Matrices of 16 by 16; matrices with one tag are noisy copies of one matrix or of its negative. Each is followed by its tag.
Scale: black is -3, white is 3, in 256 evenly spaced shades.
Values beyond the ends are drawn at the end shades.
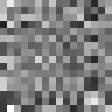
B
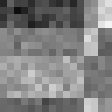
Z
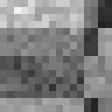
Z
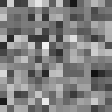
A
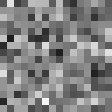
A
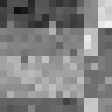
Z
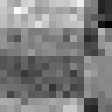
Z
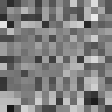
B
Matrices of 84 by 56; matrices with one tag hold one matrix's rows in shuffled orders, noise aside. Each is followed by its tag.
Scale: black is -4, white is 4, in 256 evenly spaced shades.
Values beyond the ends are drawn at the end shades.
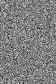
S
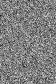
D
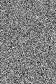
S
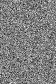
D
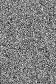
S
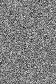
D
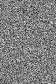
D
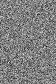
S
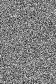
D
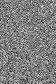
S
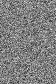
D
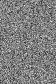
D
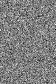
S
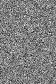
D
